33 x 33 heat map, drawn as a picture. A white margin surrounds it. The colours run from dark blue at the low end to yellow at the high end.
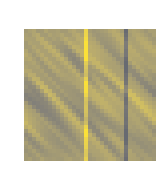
Average level on the scale: 70%. Odd lines: columns 16 and 26. Histogram: heavy tails on both sides.
